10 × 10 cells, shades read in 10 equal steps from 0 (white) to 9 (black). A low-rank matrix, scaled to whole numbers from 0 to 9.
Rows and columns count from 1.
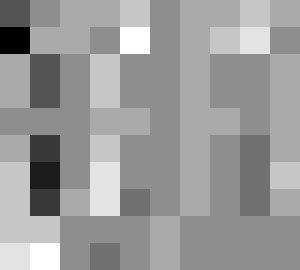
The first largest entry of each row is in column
1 1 2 2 1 2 2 2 3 4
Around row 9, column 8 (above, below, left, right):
4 4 4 4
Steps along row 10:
down up up down down up same same same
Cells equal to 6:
3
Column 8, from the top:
3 2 4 4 3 4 4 4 4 4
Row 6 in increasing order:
2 3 3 3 4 4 4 4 5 7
